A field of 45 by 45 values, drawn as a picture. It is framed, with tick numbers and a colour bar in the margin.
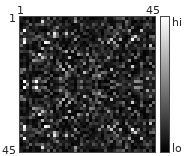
There is no seam. Overall the values sit about 20% of the way up the scale. The grain is fine, like static. The values are skewed, with a long tail toward high values. No overall slope runs across the table. It is mirror symmetric from top to bottom.
